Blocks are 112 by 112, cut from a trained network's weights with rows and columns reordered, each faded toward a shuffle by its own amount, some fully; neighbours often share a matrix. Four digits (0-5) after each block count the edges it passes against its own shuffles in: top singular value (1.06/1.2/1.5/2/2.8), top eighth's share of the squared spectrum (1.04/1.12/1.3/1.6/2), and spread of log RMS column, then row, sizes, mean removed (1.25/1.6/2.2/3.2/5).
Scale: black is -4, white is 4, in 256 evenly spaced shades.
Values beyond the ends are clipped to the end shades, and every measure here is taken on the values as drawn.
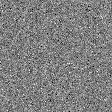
1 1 0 0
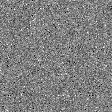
2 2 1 1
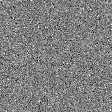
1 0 0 0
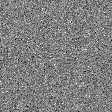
0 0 0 0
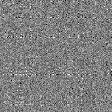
4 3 2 2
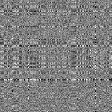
5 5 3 4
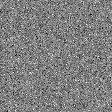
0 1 0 0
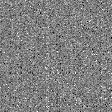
2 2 1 1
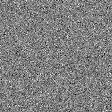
3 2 0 0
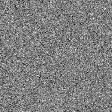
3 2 0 0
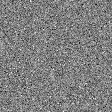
0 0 0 0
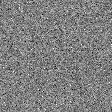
2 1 0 0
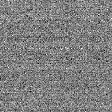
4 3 1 1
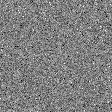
0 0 0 0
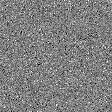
0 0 0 1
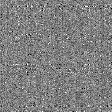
3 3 1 2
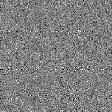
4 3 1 2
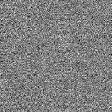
4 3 2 2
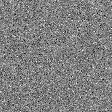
1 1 0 0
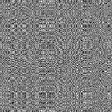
5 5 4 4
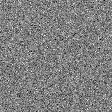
1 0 0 0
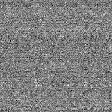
4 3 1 2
